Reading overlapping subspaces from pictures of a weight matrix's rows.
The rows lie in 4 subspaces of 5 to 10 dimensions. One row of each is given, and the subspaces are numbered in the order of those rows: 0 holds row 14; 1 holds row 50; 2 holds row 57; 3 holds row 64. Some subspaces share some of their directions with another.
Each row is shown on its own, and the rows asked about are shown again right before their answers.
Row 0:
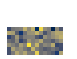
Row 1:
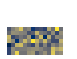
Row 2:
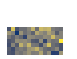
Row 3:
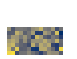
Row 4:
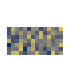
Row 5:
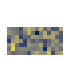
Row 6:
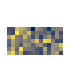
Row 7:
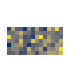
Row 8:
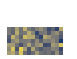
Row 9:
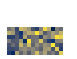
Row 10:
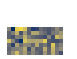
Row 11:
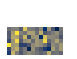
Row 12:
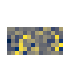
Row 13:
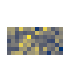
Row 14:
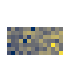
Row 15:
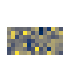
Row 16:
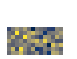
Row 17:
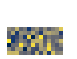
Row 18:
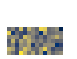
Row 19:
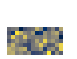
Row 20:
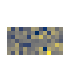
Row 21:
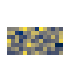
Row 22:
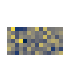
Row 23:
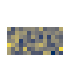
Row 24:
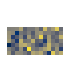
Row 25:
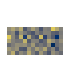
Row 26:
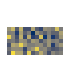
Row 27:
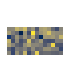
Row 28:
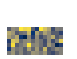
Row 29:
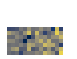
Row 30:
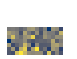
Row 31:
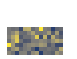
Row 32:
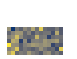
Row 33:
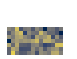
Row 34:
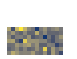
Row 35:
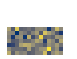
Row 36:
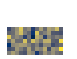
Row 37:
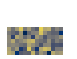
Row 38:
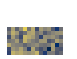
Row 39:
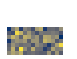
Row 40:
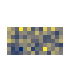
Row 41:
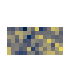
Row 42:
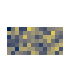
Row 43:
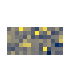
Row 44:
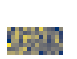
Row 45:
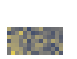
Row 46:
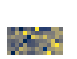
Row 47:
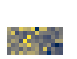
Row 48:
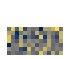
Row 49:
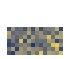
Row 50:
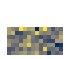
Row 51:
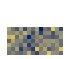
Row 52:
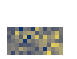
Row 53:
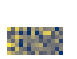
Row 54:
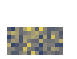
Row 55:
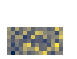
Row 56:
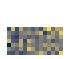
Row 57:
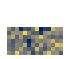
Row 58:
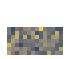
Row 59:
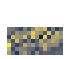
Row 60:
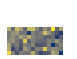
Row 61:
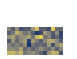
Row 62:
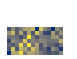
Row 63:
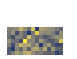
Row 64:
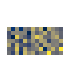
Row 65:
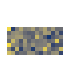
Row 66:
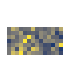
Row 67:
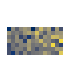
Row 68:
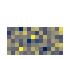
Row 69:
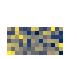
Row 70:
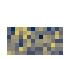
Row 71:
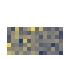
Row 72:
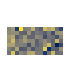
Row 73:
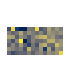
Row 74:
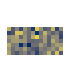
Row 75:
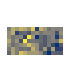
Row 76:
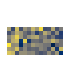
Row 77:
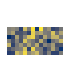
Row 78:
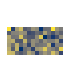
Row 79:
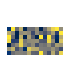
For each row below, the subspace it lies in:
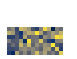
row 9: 1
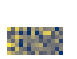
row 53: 0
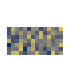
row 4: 2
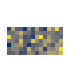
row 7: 3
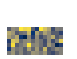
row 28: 3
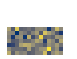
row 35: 2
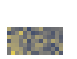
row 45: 0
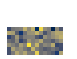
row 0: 0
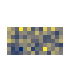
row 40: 0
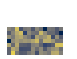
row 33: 2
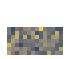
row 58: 2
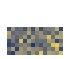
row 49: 2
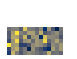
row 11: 2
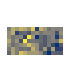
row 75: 1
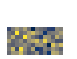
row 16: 3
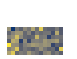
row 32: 0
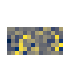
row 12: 1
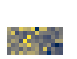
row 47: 0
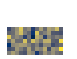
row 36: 3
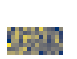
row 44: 1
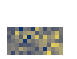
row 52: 1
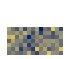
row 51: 2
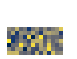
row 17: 2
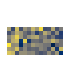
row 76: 1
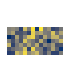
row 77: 3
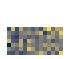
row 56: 2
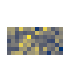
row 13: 1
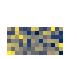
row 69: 0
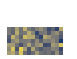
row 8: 3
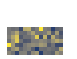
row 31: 3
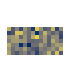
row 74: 0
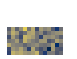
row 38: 2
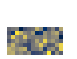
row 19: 2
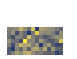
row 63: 3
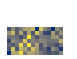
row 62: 0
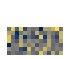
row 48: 1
